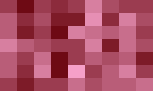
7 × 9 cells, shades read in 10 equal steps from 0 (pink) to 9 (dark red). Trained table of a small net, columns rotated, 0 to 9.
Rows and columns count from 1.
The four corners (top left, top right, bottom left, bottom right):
6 6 6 3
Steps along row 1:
up down up down down up up same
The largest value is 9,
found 4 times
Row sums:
53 47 45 41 49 40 45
